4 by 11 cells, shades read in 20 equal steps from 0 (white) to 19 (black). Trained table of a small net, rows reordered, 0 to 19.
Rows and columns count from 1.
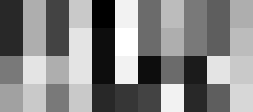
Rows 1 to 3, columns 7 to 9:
11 5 10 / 11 6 10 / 18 11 17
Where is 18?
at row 2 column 5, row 3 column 5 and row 3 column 7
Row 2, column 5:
18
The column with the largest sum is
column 5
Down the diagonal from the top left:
16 6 6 4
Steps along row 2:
down up down up down up down up up down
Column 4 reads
4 2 2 4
